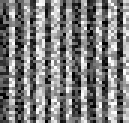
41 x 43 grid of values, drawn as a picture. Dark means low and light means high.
The histogram is flat. Stripes running up and down repeat 9 times from left to right. On average the colour sits 50% of the way up the scale.
